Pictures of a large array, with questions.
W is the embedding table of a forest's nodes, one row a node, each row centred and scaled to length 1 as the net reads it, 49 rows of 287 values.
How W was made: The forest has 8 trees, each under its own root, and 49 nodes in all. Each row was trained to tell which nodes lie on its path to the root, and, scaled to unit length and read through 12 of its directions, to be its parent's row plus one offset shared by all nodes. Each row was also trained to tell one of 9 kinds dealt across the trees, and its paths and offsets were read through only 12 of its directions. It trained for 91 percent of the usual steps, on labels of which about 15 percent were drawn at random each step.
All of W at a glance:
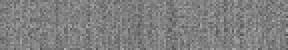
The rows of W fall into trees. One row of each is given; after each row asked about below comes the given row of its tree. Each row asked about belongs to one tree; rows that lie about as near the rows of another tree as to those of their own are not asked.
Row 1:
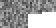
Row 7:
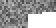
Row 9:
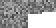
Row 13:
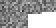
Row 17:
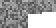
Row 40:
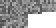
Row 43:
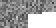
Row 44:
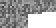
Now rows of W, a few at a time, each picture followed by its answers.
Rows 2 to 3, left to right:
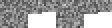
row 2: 13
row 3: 9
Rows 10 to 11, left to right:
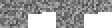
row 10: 1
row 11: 43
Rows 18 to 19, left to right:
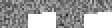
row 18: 1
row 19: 13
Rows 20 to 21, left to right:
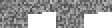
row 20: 43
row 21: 1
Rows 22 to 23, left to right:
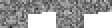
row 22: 13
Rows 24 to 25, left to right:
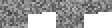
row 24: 43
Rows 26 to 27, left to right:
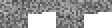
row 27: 9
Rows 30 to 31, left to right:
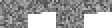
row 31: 13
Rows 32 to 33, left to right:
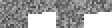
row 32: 17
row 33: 40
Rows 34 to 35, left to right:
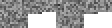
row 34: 43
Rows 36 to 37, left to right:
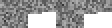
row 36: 13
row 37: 40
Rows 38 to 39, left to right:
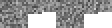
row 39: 43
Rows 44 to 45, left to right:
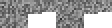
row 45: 17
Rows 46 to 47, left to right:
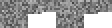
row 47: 9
